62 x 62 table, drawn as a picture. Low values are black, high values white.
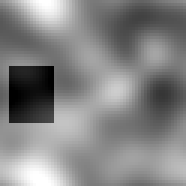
The middle left is the roughest part. The ninth with the lowest average is the middle left. In the middle left lies a patch that is lower than the rest. The bottom left is the ninth with the highest average.
